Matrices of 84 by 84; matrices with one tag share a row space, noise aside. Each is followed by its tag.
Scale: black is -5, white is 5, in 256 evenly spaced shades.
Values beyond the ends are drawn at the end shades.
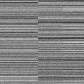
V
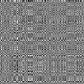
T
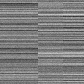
V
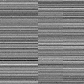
V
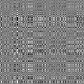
T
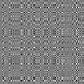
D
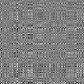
T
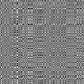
T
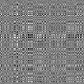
T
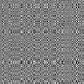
D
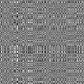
T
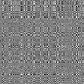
D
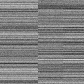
V
